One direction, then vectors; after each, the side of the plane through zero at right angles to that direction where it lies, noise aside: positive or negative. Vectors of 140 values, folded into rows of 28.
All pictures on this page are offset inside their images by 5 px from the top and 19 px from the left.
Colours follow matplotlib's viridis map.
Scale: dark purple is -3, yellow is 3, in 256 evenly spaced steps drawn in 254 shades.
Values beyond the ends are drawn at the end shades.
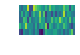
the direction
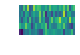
positive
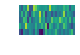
positive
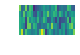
negative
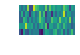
positive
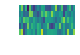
negative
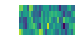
negative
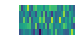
positive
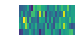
positive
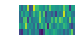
positive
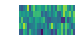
positive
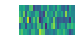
negative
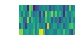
negative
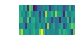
negative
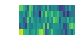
negative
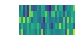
negative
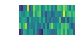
positive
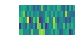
negative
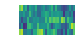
negative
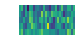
negative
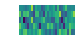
negative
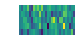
positive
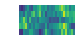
positive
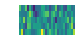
negative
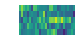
positive
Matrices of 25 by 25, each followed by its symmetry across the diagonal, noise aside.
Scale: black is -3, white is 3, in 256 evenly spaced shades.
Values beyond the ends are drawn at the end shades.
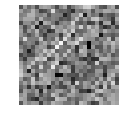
symmetric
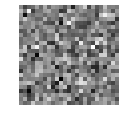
antisymmetric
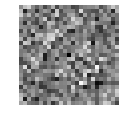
symmetric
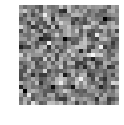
neither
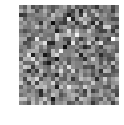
antisymmetric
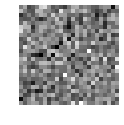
symmetric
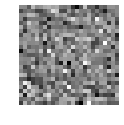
neither
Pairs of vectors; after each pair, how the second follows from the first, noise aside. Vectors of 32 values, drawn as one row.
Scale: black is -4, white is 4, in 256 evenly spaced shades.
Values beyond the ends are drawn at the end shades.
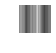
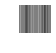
partly zeroed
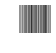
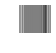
partly zeroed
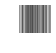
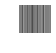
partly zeroed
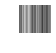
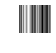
scaled up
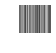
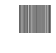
partly zeroed
